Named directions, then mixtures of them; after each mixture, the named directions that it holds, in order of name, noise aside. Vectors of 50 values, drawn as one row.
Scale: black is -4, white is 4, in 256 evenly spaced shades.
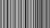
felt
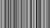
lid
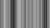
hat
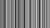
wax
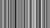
hat, lid, wax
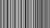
felt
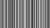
felt, wax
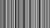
wax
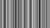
felt, lid, wax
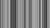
hat, wax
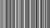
wax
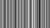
felt, lid, wax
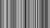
felt, hat, lid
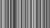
felt, hat, lid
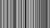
felt, hat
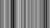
hat
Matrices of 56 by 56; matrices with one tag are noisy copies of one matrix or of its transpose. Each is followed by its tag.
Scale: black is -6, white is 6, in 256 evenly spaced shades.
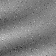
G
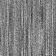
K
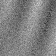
G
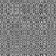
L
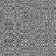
L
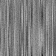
K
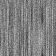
K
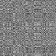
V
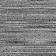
K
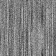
K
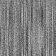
K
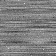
K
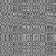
V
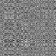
L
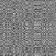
V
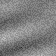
G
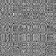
V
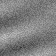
G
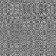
L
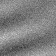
G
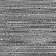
K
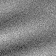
G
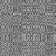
V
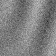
G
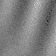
G
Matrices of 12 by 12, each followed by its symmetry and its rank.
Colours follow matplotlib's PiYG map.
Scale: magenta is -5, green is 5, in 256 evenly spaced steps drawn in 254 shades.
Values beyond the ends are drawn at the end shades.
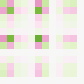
symmetric, rank one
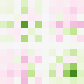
symmetric, rank two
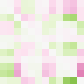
antisymmetric, rank two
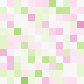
antisymmetric, full rank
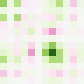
symmetric, rank two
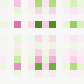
neither, rank one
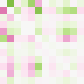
antisymmetric, rank two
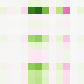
neither, rank one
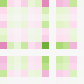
symmetric, rank one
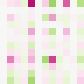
neither, rank two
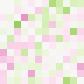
antisymmetric, full rank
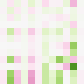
neither, rank two
